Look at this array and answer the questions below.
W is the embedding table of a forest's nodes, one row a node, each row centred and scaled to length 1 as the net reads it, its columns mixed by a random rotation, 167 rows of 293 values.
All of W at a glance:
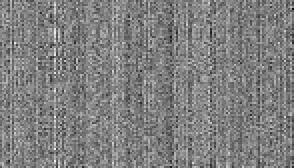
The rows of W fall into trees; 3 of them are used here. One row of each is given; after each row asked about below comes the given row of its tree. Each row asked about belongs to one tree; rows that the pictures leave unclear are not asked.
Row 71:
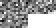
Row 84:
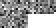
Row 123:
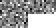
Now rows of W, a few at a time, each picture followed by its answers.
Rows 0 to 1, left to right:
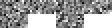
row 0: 84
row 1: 71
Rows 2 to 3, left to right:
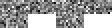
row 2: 123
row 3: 84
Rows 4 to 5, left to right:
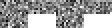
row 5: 84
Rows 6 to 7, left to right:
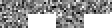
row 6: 71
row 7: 123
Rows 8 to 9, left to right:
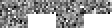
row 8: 123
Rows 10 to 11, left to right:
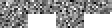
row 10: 84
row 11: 84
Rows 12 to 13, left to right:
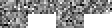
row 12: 84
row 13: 123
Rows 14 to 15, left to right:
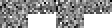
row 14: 71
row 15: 71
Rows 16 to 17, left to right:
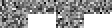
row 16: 71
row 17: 71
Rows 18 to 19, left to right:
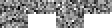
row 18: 123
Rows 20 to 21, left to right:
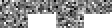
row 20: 71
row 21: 71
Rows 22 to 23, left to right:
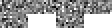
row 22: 71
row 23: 84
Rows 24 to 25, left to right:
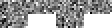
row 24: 71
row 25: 84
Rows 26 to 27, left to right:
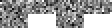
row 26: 123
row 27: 84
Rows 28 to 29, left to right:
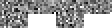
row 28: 84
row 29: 84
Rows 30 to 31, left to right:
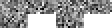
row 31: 84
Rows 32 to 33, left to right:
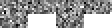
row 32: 84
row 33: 84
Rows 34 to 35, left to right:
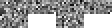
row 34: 84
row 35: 84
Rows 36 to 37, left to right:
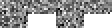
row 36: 84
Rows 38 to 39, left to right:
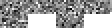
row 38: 71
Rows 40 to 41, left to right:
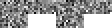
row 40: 84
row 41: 84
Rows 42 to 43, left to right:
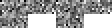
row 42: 123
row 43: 123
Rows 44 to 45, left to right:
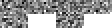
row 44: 71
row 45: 71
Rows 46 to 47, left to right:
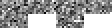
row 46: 123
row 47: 71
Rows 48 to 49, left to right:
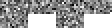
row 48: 84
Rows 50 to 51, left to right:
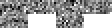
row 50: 123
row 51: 84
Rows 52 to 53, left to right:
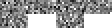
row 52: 84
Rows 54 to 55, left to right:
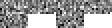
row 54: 84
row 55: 84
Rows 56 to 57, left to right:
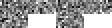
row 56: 71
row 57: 71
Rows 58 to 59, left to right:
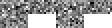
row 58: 123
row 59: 123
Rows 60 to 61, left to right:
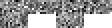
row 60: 84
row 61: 84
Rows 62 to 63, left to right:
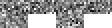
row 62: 123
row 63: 123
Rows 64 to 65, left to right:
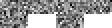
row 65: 71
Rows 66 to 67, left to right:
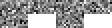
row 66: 123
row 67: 123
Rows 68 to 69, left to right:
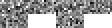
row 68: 123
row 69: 123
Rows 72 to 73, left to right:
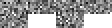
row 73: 84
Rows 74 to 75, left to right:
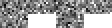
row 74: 71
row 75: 71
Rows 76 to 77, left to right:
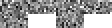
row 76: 71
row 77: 84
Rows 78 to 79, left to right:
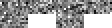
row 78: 71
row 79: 123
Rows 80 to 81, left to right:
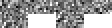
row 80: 71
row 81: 71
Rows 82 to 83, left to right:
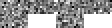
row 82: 84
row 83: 71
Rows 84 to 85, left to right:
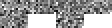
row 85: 71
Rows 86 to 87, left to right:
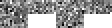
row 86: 123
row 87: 84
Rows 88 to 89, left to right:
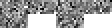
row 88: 84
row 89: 71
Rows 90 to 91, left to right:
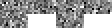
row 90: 84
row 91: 84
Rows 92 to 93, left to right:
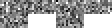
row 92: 84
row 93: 123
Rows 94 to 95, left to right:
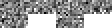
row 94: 71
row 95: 71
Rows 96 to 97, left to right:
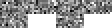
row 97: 71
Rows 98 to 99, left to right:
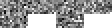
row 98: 84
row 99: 71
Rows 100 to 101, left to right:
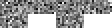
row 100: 84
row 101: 84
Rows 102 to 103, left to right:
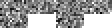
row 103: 71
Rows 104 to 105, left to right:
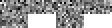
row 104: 123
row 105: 84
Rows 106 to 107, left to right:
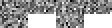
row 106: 71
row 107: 84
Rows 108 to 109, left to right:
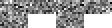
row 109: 123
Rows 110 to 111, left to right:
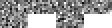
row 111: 71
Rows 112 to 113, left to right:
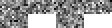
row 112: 123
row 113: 71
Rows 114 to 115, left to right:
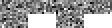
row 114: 71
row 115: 123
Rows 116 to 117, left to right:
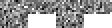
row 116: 84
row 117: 84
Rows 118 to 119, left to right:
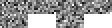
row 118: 84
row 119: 71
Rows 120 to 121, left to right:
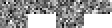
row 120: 84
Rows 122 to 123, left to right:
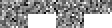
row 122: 123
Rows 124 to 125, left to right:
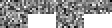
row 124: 84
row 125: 71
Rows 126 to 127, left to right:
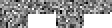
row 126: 84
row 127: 84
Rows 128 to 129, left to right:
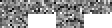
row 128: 123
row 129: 123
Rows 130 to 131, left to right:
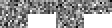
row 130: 84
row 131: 71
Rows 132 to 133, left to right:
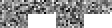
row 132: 123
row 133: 123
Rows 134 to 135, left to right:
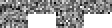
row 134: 123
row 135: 84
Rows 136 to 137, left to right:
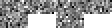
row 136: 84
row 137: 71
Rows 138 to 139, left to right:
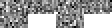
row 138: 84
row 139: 71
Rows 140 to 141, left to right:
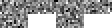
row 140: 71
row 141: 123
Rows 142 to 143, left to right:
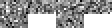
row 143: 123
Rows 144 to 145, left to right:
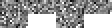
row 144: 84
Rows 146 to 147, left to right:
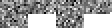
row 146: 123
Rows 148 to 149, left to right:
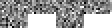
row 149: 84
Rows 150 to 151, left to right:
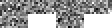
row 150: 123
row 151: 71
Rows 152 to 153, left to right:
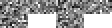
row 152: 71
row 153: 71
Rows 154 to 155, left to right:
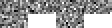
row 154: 71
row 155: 84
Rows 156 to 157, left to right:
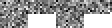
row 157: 123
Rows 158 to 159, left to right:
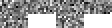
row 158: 71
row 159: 84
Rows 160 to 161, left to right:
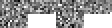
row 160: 84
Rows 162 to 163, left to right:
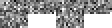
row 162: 84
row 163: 84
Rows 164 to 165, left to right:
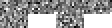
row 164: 84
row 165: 71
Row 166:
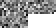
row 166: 84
